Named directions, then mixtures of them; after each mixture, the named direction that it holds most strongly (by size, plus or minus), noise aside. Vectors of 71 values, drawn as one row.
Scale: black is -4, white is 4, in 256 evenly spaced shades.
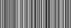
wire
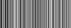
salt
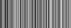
salt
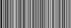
salt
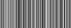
wire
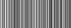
salt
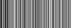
salt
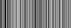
salt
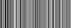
salt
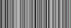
salt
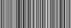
wire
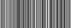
wire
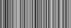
salt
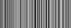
wire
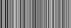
salt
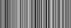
wire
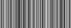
wire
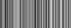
salt
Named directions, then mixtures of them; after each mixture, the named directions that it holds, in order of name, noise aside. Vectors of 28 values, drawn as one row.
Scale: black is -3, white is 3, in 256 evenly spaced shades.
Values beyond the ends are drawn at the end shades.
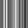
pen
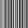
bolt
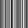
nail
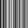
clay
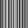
bolt, clay, pen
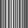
bolt, clay, pen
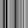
pen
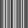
nail, pen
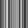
clay, pen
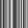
bolt, clay, nail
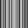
clay, nail, pen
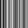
clay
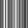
pen
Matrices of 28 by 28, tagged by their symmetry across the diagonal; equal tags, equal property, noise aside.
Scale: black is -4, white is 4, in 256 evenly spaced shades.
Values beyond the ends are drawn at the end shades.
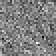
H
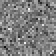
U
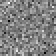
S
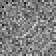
U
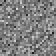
U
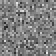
S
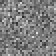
U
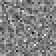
U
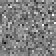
S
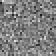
H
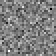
H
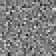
H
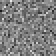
H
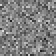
S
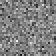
S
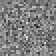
H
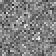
U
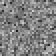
U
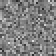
H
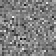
S
